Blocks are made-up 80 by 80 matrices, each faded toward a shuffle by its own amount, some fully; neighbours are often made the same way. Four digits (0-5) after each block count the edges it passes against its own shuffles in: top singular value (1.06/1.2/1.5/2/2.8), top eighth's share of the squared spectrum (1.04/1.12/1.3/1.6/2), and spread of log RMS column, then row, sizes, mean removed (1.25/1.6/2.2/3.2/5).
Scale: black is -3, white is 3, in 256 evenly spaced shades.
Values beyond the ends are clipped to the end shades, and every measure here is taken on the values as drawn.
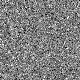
0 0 0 0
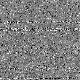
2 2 0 3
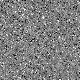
0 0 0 0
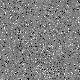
0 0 0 1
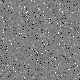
0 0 0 0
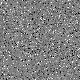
0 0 0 1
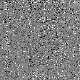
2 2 2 2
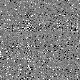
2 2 1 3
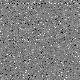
2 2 0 1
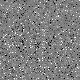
1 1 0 1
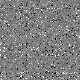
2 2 1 2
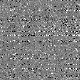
2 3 2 3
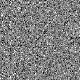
3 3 2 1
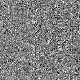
2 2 1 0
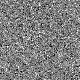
2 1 0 0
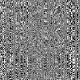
4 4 4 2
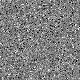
1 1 0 0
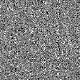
3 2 2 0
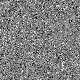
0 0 0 0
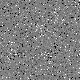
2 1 0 0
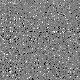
3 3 1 1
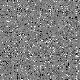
3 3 2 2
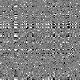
5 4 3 3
